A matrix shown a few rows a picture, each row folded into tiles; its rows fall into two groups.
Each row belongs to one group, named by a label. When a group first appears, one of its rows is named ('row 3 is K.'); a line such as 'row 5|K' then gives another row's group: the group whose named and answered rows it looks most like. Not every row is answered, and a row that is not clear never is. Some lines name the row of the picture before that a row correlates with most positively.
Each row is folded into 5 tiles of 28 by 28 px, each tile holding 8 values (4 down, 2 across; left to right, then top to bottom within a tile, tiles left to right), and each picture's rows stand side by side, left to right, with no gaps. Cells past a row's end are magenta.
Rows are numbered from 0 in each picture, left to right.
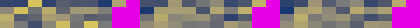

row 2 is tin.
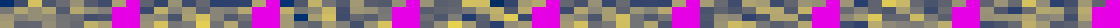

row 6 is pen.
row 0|tin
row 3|pen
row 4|tin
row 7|pen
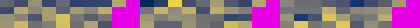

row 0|tin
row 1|tin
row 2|tin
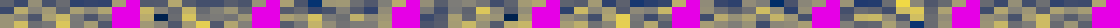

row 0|tin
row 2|pen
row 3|pen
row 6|pen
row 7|tin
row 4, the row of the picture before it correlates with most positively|0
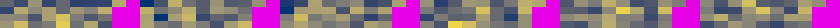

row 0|tin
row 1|tin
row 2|tin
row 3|pen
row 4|pen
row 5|pen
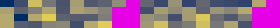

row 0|tin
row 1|tin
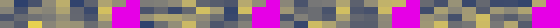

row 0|pen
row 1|pen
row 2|pen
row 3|tin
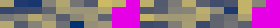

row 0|pen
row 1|pen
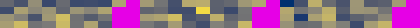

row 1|pen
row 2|tin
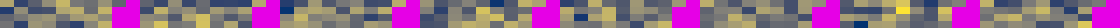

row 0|pen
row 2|tin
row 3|pen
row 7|pen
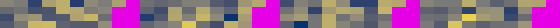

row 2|pen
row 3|pen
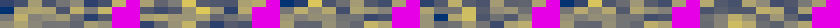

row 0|tin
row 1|pen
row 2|tin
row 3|tin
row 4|tin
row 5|pen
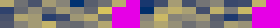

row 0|pen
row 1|tin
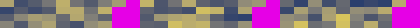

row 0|pen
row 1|pen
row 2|tin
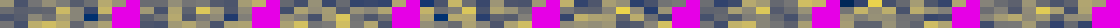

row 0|pen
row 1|pen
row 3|tin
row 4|pen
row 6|tin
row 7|pen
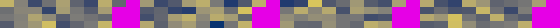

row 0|pen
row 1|pen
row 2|tin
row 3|pen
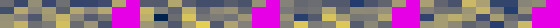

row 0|tin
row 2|tin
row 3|pen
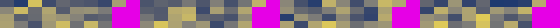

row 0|tin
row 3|tin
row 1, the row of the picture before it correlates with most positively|2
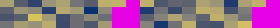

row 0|pen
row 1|pen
